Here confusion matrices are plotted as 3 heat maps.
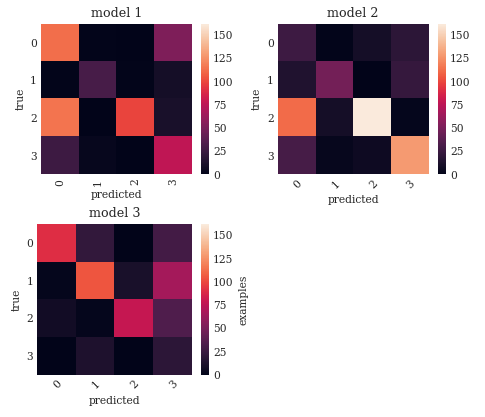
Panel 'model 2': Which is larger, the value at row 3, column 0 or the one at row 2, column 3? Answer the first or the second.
the first
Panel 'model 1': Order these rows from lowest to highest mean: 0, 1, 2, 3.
1, 3, 0, 2
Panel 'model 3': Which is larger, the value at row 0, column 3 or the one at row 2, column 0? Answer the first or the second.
the first
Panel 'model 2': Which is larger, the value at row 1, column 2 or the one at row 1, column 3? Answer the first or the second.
the second
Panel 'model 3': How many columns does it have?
4
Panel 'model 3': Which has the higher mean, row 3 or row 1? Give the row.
1
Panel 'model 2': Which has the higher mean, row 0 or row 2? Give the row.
2
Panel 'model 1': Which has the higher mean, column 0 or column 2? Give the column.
0
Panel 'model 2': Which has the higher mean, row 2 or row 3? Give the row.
2
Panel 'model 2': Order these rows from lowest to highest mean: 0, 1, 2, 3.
0, 1, 3, 2
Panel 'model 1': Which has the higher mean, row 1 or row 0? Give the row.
0
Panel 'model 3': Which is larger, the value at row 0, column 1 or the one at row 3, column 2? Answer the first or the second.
the first
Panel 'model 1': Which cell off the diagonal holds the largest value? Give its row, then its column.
2, 0
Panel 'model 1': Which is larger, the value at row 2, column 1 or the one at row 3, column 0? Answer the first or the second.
the second
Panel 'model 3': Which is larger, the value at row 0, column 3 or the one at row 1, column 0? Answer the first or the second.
the first
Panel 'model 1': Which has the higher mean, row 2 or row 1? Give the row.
2
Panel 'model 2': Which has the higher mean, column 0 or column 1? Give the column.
0
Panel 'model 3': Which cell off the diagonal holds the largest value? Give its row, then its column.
1, 3
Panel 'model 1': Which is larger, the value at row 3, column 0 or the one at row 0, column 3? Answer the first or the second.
the second
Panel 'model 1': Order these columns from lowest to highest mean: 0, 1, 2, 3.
1, 2, 3, 0
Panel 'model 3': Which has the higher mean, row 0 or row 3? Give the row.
0
